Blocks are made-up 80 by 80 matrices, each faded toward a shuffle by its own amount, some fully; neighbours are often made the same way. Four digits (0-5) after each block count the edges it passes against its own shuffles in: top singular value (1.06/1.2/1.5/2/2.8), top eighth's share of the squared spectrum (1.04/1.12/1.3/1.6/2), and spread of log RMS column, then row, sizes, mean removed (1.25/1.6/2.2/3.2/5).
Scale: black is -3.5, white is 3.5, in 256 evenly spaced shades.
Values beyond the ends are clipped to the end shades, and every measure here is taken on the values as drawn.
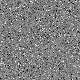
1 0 0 0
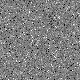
0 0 0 0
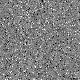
1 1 0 0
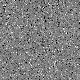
0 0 0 0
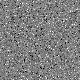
1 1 0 0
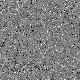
2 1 0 0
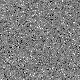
2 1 0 0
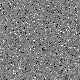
0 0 0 0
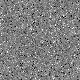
0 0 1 0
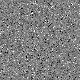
0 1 1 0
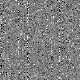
2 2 3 0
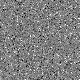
0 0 0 0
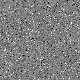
0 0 0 0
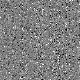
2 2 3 0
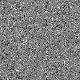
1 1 2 0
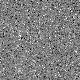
0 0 1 0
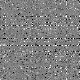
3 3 2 3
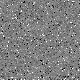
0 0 0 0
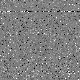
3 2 0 2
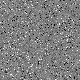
1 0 0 0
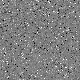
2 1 0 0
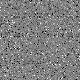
3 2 0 0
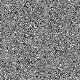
0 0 1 0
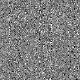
1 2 3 0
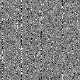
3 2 3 0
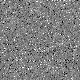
0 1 0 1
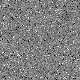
1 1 0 1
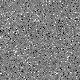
2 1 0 0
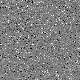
2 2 0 1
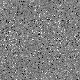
2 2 0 0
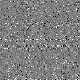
4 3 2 2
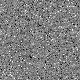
2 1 0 0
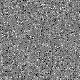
3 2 0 0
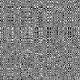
5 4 3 3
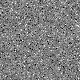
2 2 0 0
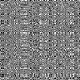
5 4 3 3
